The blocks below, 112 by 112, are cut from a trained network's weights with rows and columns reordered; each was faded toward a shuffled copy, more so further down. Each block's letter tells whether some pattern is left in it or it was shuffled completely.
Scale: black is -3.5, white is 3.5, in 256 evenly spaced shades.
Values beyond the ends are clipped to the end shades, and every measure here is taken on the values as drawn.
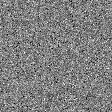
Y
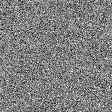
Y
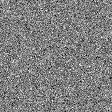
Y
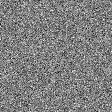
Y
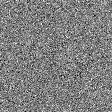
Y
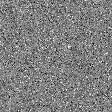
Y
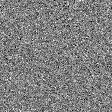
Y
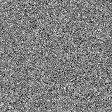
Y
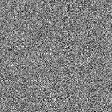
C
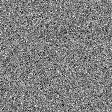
Y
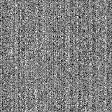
C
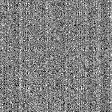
C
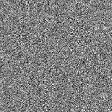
C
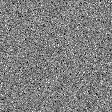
Y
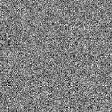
C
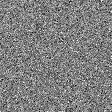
Y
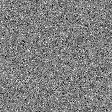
Y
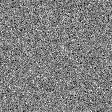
Y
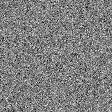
Y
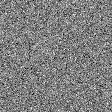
Y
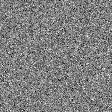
Y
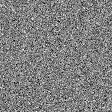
Y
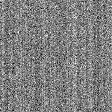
C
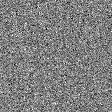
Y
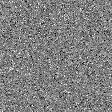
Y
